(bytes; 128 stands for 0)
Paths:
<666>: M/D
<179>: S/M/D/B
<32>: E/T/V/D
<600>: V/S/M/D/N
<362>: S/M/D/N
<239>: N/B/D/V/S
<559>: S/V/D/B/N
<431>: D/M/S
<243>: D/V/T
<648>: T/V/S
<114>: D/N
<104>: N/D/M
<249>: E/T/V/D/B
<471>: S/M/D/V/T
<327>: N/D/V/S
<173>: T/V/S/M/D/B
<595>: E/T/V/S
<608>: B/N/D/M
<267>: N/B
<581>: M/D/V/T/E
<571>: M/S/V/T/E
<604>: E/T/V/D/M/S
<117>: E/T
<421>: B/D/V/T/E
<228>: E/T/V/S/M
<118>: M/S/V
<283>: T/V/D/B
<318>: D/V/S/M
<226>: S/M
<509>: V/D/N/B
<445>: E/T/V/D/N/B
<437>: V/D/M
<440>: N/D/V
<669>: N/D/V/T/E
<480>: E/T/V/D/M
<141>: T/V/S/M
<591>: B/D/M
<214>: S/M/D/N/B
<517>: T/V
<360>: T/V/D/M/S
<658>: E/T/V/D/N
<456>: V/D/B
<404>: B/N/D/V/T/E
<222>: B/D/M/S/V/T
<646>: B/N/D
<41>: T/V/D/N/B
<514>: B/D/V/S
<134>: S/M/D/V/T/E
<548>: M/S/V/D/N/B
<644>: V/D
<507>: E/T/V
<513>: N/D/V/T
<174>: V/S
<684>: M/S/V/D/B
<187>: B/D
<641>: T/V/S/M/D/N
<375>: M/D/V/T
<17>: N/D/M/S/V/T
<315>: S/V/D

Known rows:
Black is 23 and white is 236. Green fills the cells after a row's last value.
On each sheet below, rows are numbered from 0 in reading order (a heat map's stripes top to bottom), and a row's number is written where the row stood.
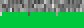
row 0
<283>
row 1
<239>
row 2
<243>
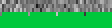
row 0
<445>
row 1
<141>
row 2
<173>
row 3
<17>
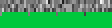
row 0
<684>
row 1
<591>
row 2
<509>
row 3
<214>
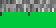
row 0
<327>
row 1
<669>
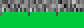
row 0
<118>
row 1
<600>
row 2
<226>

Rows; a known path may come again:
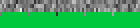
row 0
<604>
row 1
<509>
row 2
<17>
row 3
<41>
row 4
<456>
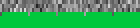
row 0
<658>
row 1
<141>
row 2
<404>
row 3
<514>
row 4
<548>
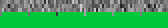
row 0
<471>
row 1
<581>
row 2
<327>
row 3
<517>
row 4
<648>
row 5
<571>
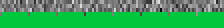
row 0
<375>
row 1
<437>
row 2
<559>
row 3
<431>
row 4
<684>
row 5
<267>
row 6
<118>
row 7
<591>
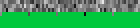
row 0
<187>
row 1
<226>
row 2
<174>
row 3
<104>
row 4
<644>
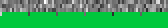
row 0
<283>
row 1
<214>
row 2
<239>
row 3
<315>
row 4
<440>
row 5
<646>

